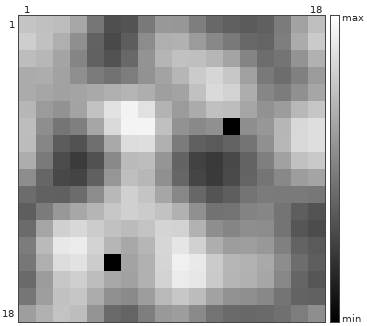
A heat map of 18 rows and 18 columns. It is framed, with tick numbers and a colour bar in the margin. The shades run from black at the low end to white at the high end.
Lone odd cells: 2, each lower than its neighbours. Odd rows or columns: none. Average level on the scale: 60%. Grain: blotchy.
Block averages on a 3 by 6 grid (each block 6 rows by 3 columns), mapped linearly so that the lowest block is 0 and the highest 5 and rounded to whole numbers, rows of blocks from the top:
423423 / 125003 / 344520
